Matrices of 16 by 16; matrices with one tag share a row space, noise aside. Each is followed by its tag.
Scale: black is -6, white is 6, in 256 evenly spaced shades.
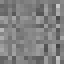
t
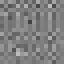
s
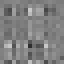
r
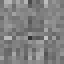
r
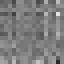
t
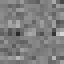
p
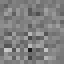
r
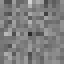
r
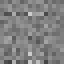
r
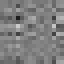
p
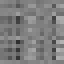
p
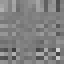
t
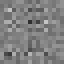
r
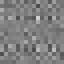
s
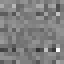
t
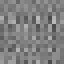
s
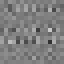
s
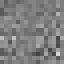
t
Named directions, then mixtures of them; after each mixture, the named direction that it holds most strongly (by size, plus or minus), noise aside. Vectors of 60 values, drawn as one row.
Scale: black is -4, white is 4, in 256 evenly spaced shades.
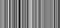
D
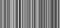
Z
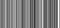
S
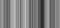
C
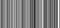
S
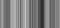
C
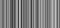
Z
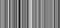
D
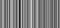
Z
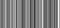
S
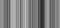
C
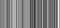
S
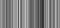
C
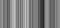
C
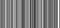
S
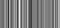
D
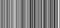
S
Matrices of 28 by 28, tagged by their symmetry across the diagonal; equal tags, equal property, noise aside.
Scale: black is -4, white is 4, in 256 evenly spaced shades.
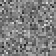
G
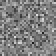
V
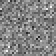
V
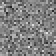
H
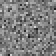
V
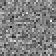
H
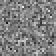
G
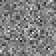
V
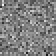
H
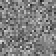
G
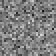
H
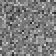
V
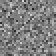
G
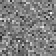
H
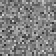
H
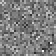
V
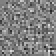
G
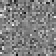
G
